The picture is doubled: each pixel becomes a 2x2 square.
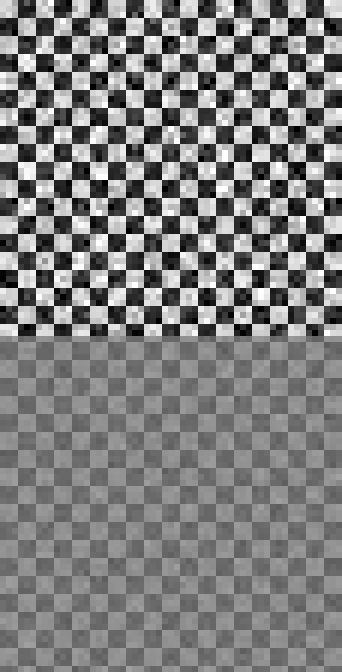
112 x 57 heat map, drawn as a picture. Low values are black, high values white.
Average level on the scale: 50%. Seam: horizontal, 50% of the way down, the bottom part calmer. Slope: none. Grain: checkered.
